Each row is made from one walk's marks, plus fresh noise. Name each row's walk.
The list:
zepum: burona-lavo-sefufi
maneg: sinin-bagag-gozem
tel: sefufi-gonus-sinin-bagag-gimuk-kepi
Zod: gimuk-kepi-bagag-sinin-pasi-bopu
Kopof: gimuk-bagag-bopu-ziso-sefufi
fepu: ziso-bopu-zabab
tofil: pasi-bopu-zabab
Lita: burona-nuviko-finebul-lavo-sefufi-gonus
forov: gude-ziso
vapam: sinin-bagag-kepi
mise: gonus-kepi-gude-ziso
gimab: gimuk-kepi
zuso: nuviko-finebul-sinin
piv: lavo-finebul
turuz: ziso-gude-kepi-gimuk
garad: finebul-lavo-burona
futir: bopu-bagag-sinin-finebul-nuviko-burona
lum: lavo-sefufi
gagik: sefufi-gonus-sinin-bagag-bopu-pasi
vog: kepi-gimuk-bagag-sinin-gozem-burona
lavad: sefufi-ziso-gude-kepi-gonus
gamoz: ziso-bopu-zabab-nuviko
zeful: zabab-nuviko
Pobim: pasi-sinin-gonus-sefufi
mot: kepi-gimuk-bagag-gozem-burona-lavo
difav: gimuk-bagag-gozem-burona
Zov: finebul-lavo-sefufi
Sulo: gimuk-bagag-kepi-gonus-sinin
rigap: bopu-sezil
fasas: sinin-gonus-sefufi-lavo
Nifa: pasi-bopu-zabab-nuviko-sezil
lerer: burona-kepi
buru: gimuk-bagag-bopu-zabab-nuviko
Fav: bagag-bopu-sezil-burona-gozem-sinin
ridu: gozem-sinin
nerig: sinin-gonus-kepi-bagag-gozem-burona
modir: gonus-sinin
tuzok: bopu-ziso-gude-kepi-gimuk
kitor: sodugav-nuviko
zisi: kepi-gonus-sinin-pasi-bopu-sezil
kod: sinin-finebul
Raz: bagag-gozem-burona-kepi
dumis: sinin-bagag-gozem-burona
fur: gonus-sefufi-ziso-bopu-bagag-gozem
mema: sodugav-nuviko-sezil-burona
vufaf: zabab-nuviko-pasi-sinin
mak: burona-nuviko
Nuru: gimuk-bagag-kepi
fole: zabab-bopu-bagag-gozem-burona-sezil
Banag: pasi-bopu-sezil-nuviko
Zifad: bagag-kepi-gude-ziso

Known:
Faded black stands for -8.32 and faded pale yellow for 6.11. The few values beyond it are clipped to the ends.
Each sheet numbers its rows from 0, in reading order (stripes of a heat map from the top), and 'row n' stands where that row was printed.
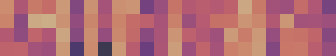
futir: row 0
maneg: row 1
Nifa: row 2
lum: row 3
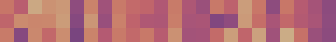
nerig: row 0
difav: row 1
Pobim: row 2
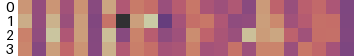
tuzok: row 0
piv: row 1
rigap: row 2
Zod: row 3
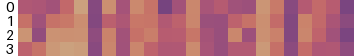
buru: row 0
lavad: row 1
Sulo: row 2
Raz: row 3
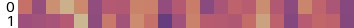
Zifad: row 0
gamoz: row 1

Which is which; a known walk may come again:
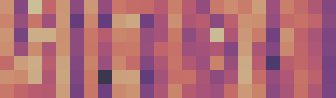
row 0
zisi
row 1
Zov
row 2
vapam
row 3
turuz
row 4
lerer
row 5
garad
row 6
Lita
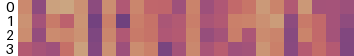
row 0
maneg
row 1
fasas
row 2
tel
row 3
buru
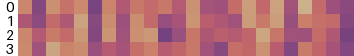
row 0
Pobim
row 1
Nifa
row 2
futir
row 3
mise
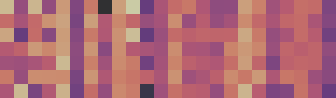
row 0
piv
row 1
Kopof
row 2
zuso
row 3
fole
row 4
gamoz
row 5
gagik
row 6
mak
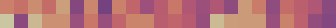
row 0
mot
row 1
modir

